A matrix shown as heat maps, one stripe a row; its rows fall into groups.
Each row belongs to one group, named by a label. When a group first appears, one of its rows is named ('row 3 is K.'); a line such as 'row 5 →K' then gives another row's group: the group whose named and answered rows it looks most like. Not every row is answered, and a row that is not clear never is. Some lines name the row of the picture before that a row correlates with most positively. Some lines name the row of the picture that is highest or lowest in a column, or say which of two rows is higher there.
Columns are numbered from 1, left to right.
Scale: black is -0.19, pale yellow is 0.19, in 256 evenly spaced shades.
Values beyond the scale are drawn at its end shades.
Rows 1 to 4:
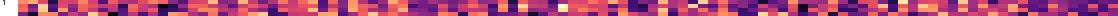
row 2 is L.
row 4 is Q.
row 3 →L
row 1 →L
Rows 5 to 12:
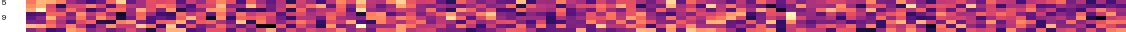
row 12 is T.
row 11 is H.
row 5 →H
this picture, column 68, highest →12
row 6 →L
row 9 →Q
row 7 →H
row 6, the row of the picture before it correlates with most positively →1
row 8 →Q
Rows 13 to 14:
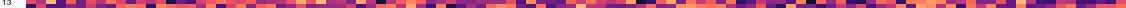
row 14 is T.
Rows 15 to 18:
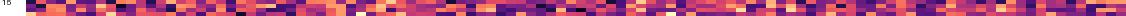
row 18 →H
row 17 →Q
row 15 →T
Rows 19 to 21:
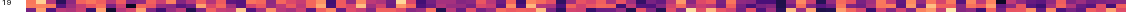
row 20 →L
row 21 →T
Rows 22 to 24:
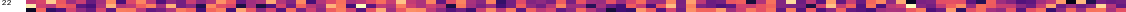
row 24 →T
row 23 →H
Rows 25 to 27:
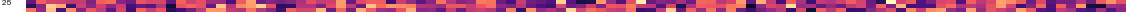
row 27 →L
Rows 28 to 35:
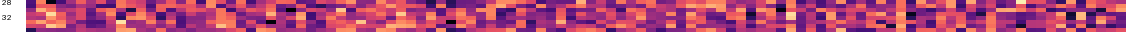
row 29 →T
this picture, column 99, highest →30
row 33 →H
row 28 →T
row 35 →T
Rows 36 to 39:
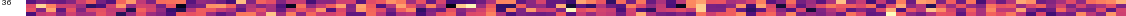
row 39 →Q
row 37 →H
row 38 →L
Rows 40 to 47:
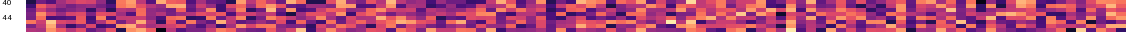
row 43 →Q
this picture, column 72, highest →43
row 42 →T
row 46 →T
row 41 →T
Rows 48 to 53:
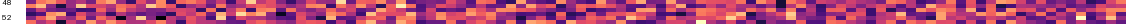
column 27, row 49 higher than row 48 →Yes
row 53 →L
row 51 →Q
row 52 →Q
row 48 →Q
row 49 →L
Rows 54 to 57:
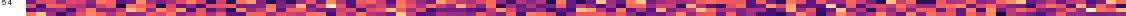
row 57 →L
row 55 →H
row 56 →T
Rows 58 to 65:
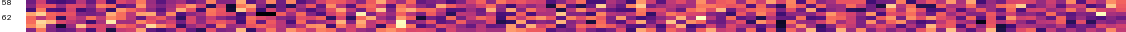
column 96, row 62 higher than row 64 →No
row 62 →L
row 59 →Q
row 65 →T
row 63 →H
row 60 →T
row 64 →L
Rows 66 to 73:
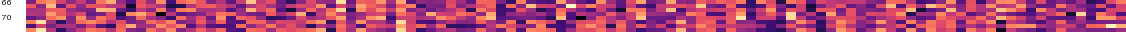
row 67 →L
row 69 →H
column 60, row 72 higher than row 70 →Yes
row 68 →Q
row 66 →Q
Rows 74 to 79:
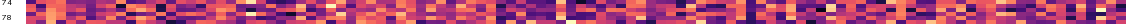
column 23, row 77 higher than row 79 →Yes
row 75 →H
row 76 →H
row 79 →L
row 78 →H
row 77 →Q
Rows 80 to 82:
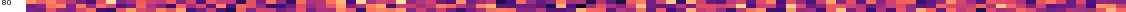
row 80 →H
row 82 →T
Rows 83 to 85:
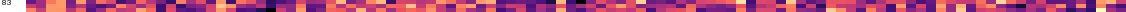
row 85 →H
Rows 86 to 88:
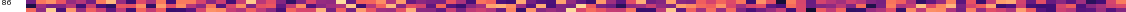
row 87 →T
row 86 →Q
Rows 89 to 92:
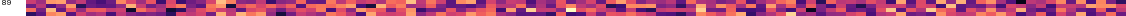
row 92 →Q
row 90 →T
